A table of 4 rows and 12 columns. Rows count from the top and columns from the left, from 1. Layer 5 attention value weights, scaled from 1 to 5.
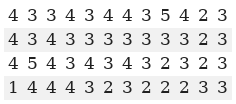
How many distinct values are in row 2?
3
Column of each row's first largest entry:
9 1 2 2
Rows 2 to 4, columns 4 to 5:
3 3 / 3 4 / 4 3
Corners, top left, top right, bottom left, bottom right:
4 3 1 3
